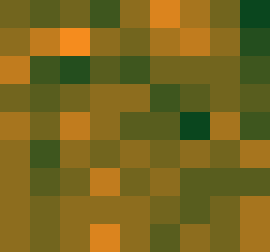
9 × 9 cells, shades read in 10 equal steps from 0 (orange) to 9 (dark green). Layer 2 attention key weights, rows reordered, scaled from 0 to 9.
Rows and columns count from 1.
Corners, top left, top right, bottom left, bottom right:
5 9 4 3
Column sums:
35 49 37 37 43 42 45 43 52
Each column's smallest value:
2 2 0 1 4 1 2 3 3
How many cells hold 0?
1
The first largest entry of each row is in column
9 9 3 6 7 2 2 7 6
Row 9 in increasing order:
1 3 4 4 4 4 5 5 6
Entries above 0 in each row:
9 8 9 9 9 9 9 9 9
